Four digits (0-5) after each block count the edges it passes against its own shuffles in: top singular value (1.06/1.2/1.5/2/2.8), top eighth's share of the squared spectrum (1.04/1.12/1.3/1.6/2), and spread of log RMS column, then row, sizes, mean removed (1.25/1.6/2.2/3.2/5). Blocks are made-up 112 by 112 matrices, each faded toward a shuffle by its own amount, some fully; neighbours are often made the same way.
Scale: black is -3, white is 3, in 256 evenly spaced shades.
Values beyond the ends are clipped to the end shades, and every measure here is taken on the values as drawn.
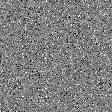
2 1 0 0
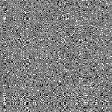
5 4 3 3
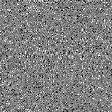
4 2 1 1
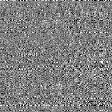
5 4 2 4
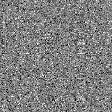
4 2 1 1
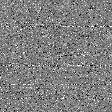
2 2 0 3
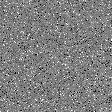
0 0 0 0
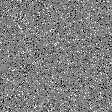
0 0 0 0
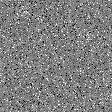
0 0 0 0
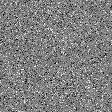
0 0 0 0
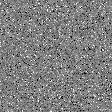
2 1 0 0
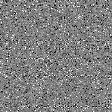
4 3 1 2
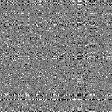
5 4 2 3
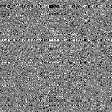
4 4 2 3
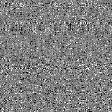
4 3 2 3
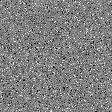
2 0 0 0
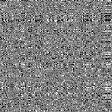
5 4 3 3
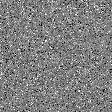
1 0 0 0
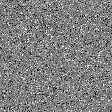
1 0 0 0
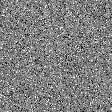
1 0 0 0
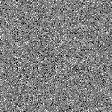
4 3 1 1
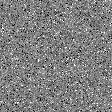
0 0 0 0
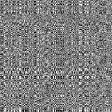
5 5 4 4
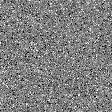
2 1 0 0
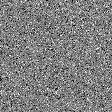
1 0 0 0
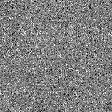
3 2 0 1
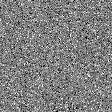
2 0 0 0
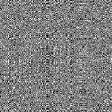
5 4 3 3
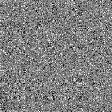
4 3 1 1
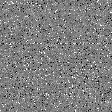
1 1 0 1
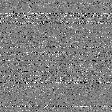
2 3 0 4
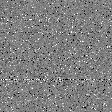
2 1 0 2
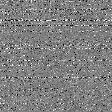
2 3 0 4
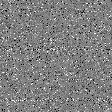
1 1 0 2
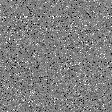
1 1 0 1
